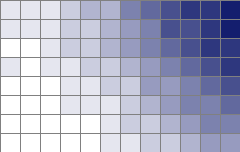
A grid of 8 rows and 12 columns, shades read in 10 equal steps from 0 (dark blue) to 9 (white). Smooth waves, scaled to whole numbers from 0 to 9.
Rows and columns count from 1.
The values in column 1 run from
8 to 9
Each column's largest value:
9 9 9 9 9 8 8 7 7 6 5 5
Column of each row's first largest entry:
1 1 1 2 1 1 1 1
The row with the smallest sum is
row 1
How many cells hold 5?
9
